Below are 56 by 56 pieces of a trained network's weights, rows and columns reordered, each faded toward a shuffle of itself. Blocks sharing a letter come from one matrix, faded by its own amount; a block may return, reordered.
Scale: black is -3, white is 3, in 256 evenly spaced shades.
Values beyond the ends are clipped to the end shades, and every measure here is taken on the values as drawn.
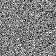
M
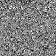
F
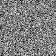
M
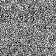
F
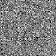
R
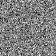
F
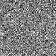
R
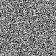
M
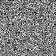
F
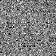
F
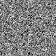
F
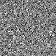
F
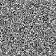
M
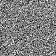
F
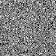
R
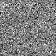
F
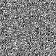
R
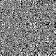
R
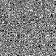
F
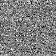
F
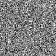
M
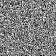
M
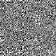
R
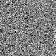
M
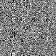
R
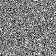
M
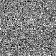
F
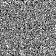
F
